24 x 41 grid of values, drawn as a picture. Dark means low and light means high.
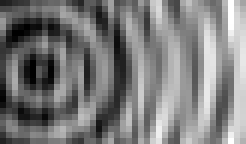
Ninth with the lowest average: top left. Slope: up to the right. Rings: centred on the middle left.
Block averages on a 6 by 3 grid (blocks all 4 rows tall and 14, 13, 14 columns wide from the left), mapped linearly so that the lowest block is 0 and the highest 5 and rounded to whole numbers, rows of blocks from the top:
1 2 4 / 0 2 5 / 1 2 5 / 1 2 5 / 1 3 5 / 2 3 5
